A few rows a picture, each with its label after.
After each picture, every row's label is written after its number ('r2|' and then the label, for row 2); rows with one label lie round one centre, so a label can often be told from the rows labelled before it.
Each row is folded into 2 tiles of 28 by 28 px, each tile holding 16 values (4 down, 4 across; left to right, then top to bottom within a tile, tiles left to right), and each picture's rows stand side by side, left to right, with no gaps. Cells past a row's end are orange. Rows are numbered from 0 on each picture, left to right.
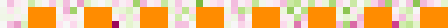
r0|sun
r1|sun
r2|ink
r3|sun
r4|sun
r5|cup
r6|cup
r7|ink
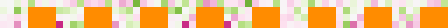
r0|sun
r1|ink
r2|ink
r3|cup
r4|ink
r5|sun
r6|cup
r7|cup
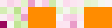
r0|ink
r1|sun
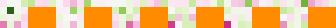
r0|cup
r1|sun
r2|cup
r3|ink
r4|ink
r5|ink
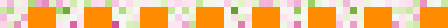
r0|cup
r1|cup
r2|ink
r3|sun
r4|cup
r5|sun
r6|sun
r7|ink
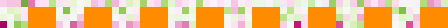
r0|ink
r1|cup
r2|cup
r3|sun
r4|sun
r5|cup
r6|ink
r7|cup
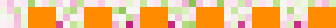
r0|sun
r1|ink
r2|cup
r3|ink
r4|cup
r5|cup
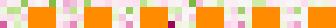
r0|ink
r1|sun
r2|sun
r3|ink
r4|sun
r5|sun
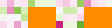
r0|sun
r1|ink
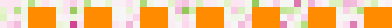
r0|sun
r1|sun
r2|sun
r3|sun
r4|sun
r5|ink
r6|sun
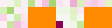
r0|cup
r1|ink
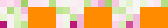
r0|ink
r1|cup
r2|cup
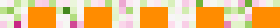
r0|cup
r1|cup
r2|sun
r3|sun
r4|ink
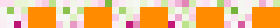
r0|cup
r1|cup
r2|cup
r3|ink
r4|cup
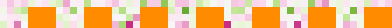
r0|sun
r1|sun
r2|cup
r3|sun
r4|ink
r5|cup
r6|sun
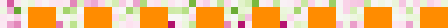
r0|sun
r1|ink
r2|sun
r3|ink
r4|cup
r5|ink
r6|sun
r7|sun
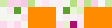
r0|sun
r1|cup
